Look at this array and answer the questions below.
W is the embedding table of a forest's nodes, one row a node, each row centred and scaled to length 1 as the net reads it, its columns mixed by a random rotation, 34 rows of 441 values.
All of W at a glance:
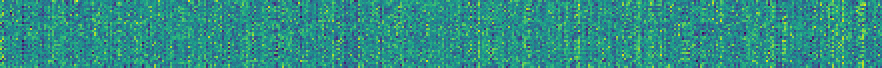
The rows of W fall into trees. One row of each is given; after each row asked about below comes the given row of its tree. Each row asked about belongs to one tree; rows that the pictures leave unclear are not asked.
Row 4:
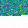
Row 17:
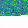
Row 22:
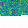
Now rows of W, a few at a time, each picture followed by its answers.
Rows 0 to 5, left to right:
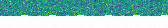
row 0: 4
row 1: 4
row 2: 4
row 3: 22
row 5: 22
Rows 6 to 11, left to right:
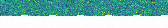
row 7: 4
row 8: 22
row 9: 4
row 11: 22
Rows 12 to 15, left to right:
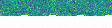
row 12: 17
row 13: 22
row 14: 17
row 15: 4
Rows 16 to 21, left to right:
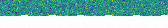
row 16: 17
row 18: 4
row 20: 22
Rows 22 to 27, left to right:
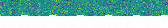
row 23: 4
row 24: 22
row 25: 4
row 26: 22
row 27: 4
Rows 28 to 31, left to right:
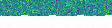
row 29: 22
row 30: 17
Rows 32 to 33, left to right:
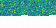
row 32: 4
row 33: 4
